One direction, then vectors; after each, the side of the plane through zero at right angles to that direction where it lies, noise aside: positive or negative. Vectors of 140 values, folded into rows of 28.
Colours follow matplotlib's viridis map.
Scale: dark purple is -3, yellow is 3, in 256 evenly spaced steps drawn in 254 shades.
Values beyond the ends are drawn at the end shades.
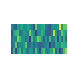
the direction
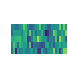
positive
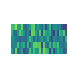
negative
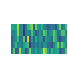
positive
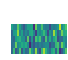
positive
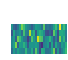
positive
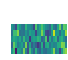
positive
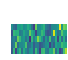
positive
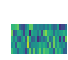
negative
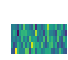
negative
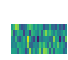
negative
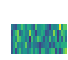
positive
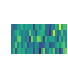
positive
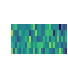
negative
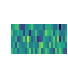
negative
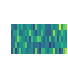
positive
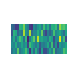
positive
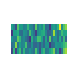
positive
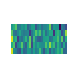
negative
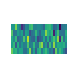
negative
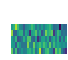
negative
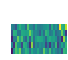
positive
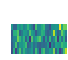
positive
